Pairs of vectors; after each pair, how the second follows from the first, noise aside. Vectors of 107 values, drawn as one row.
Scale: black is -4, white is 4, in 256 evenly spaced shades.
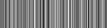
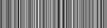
reversed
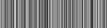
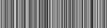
copied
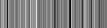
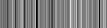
reversed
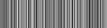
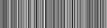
copied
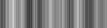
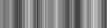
reversed
